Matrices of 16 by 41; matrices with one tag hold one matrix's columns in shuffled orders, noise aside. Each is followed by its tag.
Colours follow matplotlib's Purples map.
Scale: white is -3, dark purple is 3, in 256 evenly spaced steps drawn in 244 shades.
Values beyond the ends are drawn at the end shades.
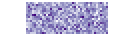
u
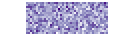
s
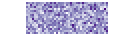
s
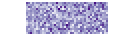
s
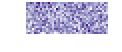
s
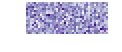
u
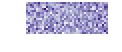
s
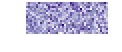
s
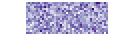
s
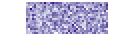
s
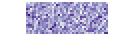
u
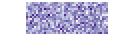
u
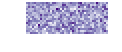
s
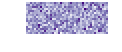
s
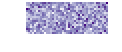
s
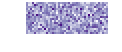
u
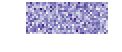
s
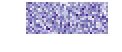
u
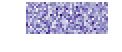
u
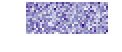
s
